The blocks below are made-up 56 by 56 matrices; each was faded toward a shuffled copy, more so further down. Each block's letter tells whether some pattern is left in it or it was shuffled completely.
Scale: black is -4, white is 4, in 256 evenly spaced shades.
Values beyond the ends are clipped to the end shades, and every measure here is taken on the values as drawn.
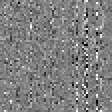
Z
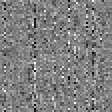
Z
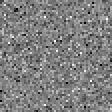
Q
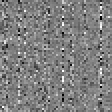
Z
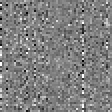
Z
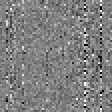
Z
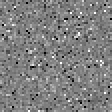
Q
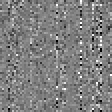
Z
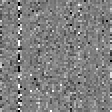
Z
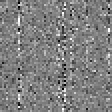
Z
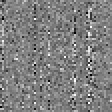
Z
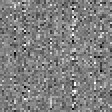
Z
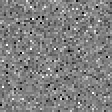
Q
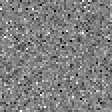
Q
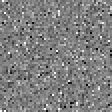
Q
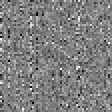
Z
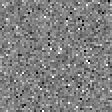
Q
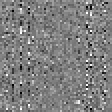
Z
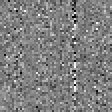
Z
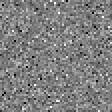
Q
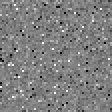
Q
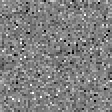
Q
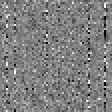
Z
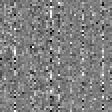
Z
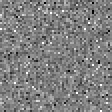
Q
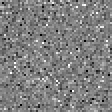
Q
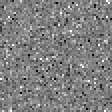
Q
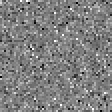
Q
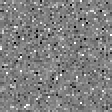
Q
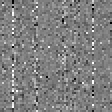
Z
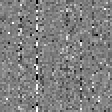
Z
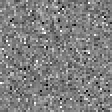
Q
